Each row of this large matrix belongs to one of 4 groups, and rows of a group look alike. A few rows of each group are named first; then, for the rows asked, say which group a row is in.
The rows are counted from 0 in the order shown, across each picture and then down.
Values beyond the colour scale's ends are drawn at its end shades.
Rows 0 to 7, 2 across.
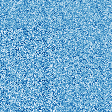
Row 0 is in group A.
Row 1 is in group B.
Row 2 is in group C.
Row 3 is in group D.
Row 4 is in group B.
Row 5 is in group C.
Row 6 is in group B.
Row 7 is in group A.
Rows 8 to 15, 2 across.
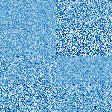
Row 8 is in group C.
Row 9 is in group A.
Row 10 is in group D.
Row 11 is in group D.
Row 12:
A
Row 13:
A
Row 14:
C
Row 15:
A
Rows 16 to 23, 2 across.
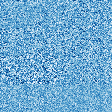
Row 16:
A
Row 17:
C
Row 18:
A
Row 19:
C
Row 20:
B
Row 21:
A
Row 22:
D
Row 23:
D
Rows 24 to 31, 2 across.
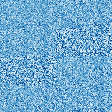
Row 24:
B
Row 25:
B
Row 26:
D
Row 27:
B
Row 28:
B
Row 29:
D
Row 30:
A
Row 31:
B
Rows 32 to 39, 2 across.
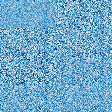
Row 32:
A
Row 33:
C
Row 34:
B
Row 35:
B
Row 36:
B
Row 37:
A
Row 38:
A
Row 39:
A
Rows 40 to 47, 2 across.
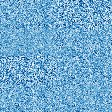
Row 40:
B
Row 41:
C
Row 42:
A
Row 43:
A
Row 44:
D
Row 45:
C
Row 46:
C
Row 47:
D
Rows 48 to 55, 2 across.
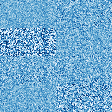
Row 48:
B
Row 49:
A
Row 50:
B
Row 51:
C
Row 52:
D
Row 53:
A
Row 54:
A
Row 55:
C
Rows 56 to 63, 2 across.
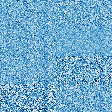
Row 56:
C
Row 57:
D
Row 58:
D
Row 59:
B
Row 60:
B
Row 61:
A
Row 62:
B
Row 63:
D
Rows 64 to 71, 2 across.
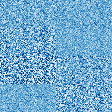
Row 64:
D
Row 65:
A
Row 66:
B
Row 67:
D
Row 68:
A
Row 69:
C
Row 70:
C
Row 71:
D
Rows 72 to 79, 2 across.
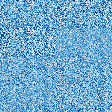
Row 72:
A
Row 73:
A
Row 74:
A
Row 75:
D
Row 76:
C
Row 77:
A
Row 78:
A
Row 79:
B
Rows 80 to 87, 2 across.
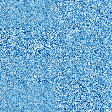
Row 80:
A
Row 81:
D
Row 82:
A
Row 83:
A
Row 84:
B
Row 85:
D
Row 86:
D
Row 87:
C
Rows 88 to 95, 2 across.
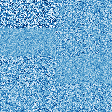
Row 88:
B
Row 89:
D
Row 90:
A
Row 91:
D
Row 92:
C
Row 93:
D
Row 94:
B
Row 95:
A
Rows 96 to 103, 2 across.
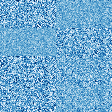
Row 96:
A
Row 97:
B
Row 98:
D
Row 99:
A
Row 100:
A
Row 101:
B
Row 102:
B
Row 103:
B
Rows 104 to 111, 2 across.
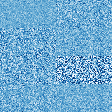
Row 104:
B
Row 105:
D
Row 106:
A
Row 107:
C
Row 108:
C
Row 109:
B
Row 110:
D
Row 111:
B
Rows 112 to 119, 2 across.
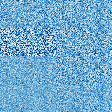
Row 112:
A
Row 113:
D
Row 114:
B
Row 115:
B
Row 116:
B
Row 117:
D
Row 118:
D
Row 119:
A
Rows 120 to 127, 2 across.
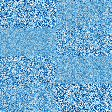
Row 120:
A
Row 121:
B
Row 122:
B
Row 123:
B
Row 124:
D
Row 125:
C
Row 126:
D
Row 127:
A
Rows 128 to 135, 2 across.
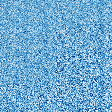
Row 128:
D
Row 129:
B
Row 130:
A
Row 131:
B
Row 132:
A
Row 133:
A
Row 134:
D
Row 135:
B
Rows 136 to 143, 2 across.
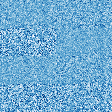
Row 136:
B
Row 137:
B
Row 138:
D
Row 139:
A
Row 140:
C
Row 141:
A
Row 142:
C
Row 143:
A
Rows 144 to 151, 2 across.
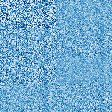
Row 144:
B
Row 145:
D
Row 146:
D
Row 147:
B
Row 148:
D
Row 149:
A
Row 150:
B
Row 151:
B
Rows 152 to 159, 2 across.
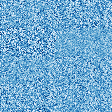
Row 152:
D
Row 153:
A
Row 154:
D
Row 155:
D
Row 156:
A
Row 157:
D
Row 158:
B
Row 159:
D
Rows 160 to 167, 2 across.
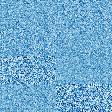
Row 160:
C
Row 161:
C
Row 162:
D
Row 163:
A
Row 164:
C
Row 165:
C
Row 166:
C
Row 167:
A
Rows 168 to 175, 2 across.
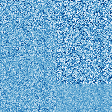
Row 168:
D
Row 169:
D
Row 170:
C
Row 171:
C
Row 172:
D
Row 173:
B
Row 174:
B
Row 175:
B
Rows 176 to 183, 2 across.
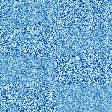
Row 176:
A
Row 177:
C
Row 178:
A
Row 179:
B
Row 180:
C
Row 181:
A
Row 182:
B
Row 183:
D
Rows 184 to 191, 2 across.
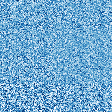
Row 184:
A
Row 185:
B
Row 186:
D
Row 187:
D
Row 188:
C
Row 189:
C
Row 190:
B
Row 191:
A
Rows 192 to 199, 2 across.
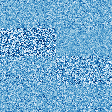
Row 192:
B
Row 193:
C
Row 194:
C
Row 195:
A
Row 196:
D
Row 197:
B
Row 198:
C
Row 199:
B
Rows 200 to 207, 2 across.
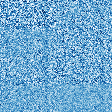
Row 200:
B
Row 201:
C
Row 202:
A
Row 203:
C
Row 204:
B
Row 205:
A
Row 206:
A
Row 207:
A
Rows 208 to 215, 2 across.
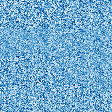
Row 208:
D
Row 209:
C
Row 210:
B
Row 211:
D
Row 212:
A
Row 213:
D
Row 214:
D
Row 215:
D
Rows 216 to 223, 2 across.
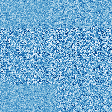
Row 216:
B
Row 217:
C
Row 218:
B
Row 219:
B
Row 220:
B
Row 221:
D
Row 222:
A
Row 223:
C
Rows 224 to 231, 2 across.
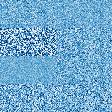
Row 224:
C
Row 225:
C
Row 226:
A
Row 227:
D
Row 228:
A
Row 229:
A
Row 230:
D
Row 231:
D
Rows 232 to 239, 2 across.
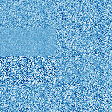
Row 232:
D
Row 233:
B
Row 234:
B
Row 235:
B
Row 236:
D
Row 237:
D
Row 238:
D
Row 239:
D
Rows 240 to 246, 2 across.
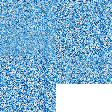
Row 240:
C
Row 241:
A
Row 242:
A
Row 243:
D
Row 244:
B
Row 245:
B
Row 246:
D
